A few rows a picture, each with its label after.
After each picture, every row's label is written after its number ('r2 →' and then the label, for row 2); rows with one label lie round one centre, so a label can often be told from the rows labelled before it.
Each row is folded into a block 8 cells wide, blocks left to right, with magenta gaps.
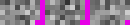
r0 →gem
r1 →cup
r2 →gem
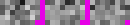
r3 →cup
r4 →gem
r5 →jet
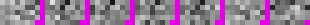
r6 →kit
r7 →cup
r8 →cup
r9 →cup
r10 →cup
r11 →kit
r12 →jet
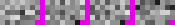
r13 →kit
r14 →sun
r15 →sun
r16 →jet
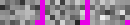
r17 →jet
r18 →sun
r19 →kit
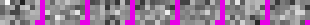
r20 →cup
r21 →kit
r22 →gem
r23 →jet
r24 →gem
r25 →sun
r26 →jet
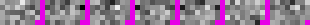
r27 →kit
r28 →jet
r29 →cup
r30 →jet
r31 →jet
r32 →sun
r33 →cup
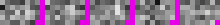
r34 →jet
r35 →jet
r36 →jet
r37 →cup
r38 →gem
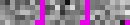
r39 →gem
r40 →cup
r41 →sun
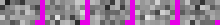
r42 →jet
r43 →sun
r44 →cup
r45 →kit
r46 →cup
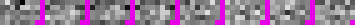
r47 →cup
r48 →jet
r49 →jet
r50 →jet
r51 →gem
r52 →kit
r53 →kit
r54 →gem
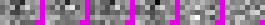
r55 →cup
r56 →cup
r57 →cup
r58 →cup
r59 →kit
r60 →kit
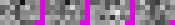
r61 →cup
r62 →cup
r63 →gem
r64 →cup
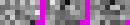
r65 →sun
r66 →cup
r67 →cup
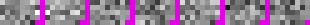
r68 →sun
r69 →kit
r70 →gem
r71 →cup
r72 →sun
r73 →jet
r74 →cup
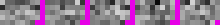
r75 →jet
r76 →gem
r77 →jet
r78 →cup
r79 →gem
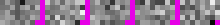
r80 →cup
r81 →sun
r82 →cup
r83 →gem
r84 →sun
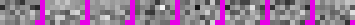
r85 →jet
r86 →kit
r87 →kit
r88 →cup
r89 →gem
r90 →jet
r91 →jet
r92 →sun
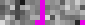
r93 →cup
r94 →sun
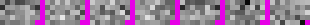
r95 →jet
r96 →kit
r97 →kit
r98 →kit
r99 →jet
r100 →cup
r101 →sun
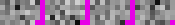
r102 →gem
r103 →sun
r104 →sun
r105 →cup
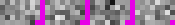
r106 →sun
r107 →kit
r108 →cup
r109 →kit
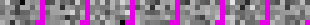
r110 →cup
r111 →gem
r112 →sun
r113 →cup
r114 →gem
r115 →cup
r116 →gem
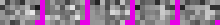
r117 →jet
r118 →cup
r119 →gem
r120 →jet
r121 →jet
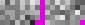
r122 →sun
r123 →kit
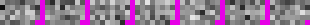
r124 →jet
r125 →gem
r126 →sun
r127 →sun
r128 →kit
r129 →gem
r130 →jet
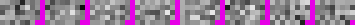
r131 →cup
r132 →jet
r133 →kit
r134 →kit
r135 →kit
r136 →jet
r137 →sun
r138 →sun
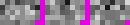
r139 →jet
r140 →cup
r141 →cup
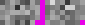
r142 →gem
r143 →cup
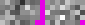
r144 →cup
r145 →kit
